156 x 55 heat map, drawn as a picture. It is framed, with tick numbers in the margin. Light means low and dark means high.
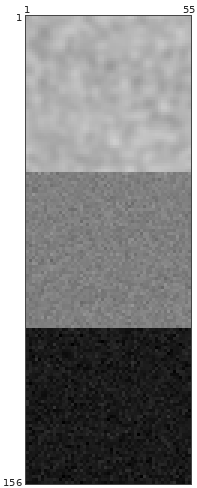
It is made of 3 by 1 panels. Panel 1,1: low, blotchy, faint in contrast. Panel 2,1: middling, fine-grained, faint in contrast. Panel 3,1: very high, fine-grained, faint in contrast.
